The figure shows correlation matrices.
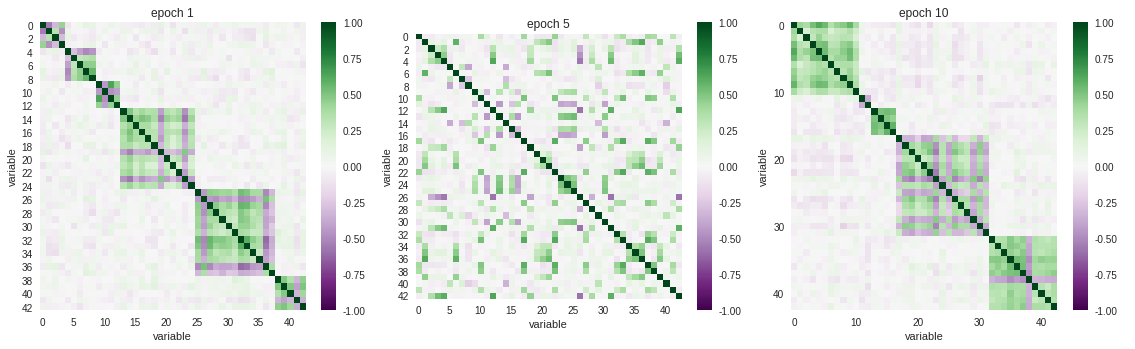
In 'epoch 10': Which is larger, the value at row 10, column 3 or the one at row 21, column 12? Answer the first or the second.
the first
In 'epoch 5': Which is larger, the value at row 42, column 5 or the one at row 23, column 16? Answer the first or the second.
the first
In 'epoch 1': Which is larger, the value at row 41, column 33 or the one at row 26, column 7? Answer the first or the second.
the second
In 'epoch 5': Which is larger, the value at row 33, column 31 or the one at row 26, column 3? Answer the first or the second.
the first
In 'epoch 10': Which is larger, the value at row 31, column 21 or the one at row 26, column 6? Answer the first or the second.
the second
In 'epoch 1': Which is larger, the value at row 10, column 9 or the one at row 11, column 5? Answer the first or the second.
the second
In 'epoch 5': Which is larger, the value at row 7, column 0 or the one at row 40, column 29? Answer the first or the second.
the second
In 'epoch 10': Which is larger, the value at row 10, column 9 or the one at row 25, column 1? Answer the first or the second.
the first
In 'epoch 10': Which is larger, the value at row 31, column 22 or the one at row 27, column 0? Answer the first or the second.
the second
